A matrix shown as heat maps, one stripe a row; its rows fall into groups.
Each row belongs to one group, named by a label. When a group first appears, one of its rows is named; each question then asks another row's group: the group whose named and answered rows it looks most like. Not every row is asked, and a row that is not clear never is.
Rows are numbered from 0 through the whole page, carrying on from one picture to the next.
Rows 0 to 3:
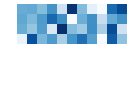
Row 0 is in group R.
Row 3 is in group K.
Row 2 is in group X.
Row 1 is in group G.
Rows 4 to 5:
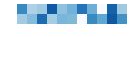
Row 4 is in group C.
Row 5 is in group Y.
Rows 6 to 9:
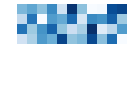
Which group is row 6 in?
R
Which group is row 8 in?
G
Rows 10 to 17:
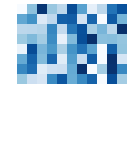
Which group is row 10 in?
R
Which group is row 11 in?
X
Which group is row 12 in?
R
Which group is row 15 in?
K
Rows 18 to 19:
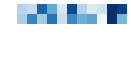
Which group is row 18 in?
R
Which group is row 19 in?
K
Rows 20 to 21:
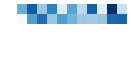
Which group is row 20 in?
K
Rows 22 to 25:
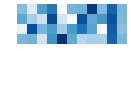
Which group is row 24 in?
K
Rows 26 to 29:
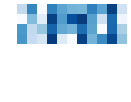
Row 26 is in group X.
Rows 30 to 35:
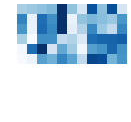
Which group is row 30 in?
X
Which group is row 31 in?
G
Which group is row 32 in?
G
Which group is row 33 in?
Y
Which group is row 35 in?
Y
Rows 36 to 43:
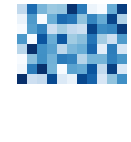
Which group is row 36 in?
R
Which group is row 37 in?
X
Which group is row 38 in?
Y
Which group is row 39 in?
G
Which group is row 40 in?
K
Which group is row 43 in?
C
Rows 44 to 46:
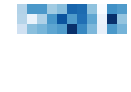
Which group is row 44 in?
R
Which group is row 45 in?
X
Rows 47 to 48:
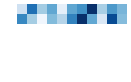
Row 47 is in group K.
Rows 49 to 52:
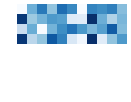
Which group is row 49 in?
Y
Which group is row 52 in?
G
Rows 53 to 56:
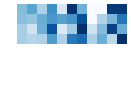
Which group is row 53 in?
R
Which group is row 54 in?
R
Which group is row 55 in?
C
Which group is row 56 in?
R
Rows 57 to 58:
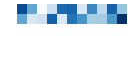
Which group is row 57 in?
X
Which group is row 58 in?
R
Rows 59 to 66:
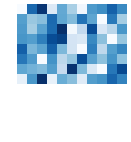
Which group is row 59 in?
Y
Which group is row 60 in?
C
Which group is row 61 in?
G
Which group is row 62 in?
G
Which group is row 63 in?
G
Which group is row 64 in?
C
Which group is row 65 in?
R
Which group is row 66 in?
Y
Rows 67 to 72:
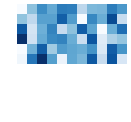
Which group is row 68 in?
X
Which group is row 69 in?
C
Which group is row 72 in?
K
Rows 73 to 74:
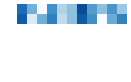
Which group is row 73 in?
C
